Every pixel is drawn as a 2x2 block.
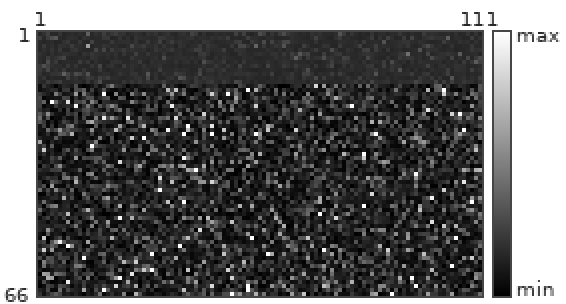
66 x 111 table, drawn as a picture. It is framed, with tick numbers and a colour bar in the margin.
The values are skewed, with a long tail toward high values. Neither half mirrors the other. No regular stripes run through it. A horizontal seam about 20% of the way down splits the table, and the top part is calmer. There is no overall slope. Overall the values sit about 20% of the way up the scale.
